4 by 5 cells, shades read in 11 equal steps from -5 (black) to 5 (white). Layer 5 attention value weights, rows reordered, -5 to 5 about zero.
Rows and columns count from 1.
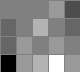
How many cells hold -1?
3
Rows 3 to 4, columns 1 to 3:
-1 1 0 / -5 1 2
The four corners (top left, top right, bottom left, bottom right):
0 -2 -5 1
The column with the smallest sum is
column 1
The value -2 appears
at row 1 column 5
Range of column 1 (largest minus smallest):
5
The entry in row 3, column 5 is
0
